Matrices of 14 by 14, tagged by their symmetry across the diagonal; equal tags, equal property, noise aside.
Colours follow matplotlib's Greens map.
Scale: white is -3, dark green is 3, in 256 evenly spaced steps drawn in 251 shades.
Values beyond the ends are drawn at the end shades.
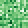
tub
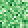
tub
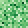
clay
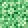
clay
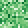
tub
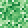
clay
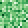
tub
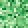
tub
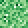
clay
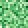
tub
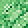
clay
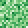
clay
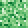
tub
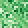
tub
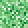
clay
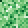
clay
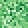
tub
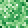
clay
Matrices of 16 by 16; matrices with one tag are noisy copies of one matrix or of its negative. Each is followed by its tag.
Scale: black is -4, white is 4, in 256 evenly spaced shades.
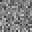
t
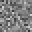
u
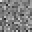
t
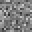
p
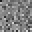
t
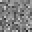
t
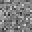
p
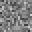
u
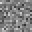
p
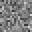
u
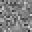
u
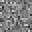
u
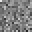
t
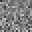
t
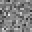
p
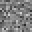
p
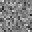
u
